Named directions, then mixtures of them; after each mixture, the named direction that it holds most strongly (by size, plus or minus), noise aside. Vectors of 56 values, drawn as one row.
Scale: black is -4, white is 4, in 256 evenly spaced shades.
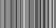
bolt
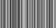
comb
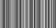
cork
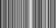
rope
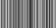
rope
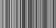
comb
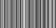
bolt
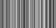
bolt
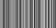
cork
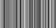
cork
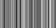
cork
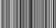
cork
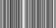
comb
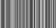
cork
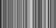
rope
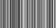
comb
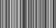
comb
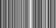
rope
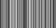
comb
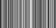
rope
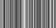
bolt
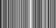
rope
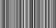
cork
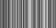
rope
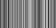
rope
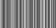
cork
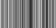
rope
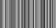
cork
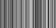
rope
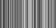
rope
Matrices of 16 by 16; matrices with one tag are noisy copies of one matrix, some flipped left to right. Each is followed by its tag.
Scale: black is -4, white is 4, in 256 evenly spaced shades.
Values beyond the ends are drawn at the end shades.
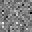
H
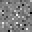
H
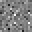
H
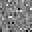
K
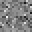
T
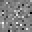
H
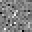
H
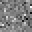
T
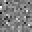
T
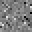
T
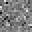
T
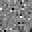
K
